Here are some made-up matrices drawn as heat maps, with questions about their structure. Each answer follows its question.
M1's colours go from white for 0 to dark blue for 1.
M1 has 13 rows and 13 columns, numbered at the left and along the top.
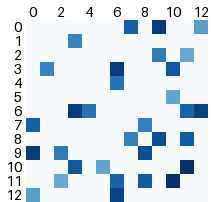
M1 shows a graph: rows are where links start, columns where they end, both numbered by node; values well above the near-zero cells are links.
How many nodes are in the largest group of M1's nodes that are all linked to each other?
2
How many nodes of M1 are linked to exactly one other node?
3
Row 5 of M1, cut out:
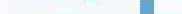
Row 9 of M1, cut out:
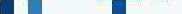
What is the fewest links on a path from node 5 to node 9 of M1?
4
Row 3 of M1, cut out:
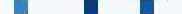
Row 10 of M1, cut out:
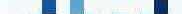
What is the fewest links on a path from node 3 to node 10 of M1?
1
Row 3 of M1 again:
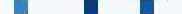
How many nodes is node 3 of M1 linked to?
3
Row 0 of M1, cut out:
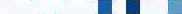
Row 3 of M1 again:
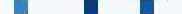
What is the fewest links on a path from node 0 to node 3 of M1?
3
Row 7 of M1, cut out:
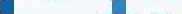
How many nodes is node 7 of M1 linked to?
2
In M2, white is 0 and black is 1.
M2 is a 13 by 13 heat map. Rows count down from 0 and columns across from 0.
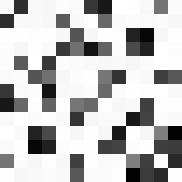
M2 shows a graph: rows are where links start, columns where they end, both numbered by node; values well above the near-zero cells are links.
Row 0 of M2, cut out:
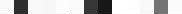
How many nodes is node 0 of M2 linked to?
4
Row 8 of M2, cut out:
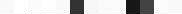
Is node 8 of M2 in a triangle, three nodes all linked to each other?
no
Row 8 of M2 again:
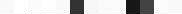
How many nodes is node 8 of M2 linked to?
3
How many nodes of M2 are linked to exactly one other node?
0
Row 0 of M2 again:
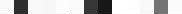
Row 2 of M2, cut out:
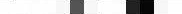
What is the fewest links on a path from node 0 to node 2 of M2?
3
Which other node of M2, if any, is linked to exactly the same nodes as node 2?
node 8
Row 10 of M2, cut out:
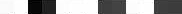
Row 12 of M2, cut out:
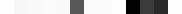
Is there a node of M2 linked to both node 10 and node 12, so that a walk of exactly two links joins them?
yes
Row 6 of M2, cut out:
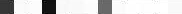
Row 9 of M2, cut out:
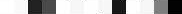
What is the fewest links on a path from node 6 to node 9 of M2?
2
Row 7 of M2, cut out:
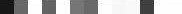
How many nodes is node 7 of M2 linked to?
6
